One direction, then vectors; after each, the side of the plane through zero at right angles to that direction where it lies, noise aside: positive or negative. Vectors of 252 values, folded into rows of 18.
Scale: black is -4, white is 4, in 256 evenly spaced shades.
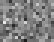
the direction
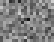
positive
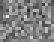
negative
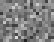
positive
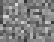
positive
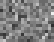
positive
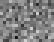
negative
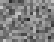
positive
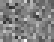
negative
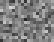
positive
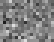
negative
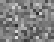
positive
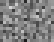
positive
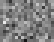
positive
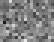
negative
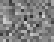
positive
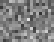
negative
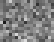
negative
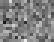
negative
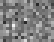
negative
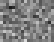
negative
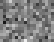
negative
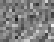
negative
